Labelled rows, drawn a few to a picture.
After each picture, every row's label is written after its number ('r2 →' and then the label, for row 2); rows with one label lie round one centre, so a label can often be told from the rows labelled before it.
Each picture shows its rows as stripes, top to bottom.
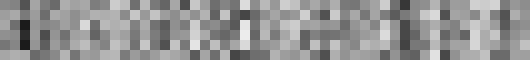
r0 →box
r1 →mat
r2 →box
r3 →box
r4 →box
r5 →mat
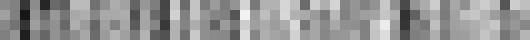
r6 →box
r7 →box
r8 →box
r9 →box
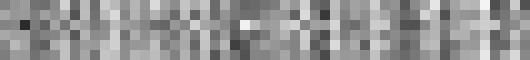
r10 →mat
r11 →mat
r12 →box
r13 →mat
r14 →mat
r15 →mat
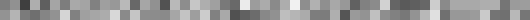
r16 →box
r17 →mat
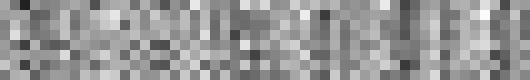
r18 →box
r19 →mat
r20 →mat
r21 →mat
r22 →box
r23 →mat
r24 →box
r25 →mat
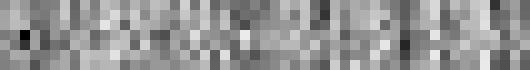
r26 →mat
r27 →mat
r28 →mat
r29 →box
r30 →box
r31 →mat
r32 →mat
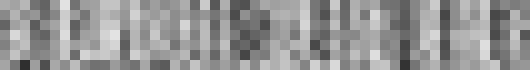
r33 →mat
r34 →mat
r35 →mat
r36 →mat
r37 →mat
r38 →mat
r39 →box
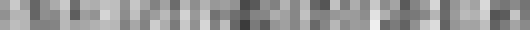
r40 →mat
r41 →mat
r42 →mat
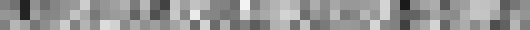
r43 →box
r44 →box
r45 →mat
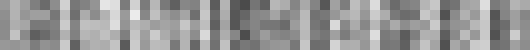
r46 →mat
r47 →mat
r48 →mat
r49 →mat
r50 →mat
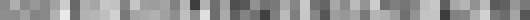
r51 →mat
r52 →mat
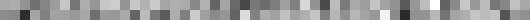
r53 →mat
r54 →box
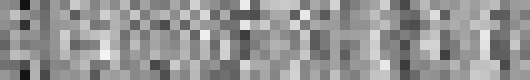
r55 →box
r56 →mat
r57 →box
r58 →mat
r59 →mat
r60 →mat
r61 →box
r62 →box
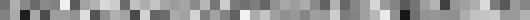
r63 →mat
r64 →box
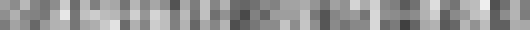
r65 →mat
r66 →mat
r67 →mat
